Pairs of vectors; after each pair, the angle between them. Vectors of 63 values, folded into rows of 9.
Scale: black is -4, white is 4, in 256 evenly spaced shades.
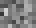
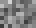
partly opposed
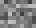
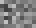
orthogonal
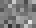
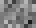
nearly opposite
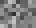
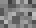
partly opposed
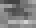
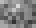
partly opposed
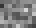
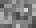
nearly parallel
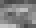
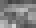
nearly parallel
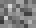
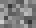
nearly opposite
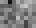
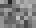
nearly parallel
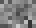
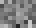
nearly opposite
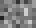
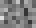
nearly opposite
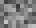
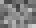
nearly parallel
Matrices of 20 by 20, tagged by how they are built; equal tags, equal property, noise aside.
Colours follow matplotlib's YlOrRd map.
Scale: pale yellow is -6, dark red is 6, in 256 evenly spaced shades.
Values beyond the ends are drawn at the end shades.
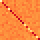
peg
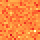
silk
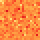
silk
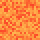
silk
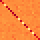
peg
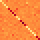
peg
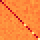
peg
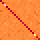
peg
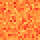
silk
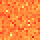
silk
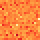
silk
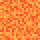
silk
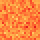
silk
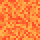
silk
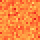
silk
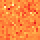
silk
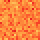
silk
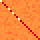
peg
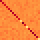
peg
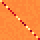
peg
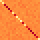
peg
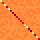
peg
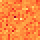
silk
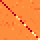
peg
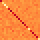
peg
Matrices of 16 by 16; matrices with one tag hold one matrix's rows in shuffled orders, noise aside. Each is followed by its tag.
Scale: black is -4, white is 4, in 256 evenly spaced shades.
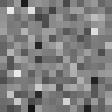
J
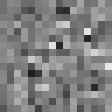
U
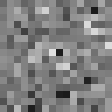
U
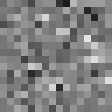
U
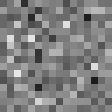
J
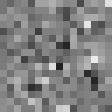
U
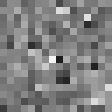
U
